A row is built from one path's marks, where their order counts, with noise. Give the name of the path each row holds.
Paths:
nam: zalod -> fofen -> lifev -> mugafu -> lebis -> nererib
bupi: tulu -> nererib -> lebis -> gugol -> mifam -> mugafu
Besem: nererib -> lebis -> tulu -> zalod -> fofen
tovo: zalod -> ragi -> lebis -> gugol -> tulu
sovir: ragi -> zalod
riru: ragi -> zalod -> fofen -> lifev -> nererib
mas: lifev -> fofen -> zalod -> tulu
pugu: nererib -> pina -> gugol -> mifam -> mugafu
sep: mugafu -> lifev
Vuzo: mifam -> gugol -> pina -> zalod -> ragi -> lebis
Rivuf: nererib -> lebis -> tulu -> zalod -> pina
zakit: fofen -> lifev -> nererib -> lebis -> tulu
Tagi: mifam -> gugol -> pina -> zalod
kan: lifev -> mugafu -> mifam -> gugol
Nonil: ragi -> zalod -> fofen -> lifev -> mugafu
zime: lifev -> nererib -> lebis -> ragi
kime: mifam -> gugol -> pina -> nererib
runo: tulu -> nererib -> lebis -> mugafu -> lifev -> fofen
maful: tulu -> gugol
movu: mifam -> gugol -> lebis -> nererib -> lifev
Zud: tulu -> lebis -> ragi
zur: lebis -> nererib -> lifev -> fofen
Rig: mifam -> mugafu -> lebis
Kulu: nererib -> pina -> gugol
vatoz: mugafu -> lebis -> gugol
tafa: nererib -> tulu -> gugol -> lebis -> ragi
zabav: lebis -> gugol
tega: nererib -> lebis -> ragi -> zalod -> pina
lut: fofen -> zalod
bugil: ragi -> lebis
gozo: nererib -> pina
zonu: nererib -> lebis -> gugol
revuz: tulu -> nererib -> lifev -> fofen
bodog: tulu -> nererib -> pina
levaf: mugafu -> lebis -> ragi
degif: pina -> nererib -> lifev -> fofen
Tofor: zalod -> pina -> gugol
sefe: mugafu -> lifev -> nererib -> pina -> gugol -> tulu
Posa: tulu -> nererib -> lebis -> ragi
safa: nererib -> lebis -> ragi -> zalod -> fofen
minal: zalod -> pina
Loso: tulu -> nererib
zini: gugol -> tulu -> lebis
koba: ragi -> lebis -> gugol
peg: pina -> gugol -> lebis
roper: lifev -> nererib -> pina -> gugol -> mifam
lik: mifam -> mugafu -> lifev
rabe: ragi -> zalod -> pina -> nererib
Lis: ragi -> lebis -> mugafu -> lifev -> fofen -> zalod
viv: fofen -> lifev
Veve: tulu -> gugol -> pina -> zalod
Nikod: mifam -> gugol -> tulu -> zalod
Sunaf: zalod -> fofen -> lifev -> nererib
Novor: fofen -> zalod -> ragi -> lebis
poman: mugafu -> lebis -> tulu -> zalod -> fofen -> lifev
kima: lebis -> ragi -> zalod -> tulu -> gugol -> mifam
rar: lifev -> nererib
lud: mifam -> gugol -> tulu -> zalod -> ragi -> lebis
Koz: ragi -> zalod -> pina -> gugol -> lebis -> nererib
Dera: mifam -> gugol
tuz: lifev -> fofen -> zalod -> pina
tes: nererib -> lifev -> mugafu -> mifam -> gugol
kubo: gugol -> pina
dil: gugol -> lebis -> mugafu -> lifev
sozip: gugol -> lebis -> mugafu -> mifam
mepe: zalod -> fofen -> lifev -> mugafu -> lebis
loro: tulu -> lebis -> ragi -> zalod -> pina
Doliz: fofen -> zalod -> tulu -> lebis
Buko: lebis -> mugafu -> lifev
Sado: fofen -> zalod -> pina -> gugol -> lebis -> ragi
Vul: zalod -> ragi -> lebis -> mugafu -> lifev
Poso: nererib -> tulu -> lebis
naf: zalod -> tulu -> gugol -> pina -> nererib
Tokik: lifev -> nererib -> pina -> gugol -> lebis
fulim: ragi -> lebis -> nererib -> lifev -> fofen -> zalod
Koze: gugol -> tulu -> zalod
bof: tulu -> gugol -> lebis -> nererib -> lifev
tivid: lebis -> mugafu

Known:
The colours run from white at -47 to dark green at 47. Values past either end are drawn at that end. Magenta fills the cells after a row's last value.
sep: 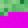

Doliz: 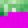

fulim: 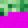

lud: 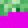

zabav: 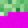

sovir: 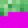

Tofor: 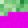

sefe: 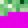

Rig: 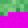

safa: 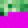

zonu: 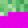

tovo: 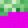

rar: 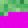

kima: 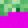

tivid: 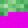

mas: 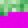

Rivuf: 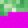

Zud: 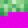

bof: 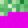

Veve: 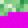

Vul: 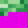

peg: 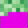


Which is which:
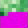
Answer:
poman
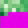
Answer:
loro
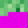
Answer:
sozip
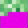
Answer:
zini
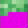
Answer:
bugil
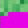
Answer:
lik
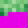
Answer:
Posa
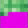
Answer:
zur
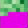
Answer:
dil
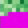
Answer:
Tokik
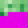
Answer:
lut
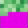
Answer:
Tagi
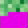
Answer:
kan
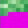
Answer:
levaf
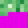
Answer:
bupi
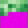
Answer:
Novor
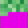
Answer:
movu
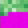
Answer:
zakit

